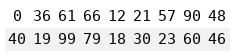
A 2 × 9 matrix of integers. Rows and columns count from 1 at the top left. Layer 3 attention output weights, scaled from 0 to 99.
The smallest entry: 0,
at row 1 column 1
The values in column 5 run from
12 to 18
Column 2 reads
36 19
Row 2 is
40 19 99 79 18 30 23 60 46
